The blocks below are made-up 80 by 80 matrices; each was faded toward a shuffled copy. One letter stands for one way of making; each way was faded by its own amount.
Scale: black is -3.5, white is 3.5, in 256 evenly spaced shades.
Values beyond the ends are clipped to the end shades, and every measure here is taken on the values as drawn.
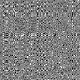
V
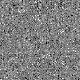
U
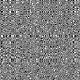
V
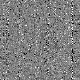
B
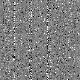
B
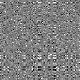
V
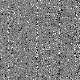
B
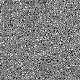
U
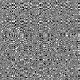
V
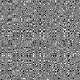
V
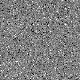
U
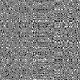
V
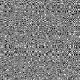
V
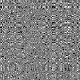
V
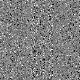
B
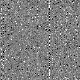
B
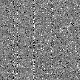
B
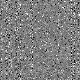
B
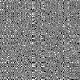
V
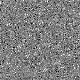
U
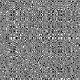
V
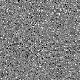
U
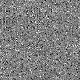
U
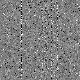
B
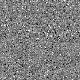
U
